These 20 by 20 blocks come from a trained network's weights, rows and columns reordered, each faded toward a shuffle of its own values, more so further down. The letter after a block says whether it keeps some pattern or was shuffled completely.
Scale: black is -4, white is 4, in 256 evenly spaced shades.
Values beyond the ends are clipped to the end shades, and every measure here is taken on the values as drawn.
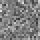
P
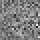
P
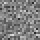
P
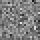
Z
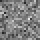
Z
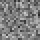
Z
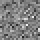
Z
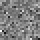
Z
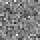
Z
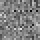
P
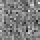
P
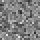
Z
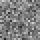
Z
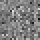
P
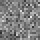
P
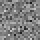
Z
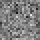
P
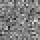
Z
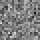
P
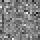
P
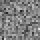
Z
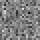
P
